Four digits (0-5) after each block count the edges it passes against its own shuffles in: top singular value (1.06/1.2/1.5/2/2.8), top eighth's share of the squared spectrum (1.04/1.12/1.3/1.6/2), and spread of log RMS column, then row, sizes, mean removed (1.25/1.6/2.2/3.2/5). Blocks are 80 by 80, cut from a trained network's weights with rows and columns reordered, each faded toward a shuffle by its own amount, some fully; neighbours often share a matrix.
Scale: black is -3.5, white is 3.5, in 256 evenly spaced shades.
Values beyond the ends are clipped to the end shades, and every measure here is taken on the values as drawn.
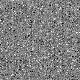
2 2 1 1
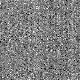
2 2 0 2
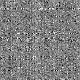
3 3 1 3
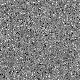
0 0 0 0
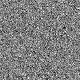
2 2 0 0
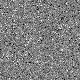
0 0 0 0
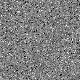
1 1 0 0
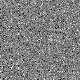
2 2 2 0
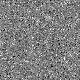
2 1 0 0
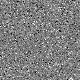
0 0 0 0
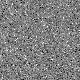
0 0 0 0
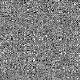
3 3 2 3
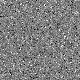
0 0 0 0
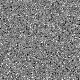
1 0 0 0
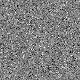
1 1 0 1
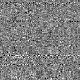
3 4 1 3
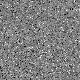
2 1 0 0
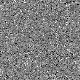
2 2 1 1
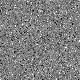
1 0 0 0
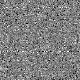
3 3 1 2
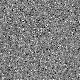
1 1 0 0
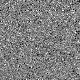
2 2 0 1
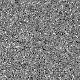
2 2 0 1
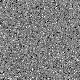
1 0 0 0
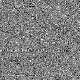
3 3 1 2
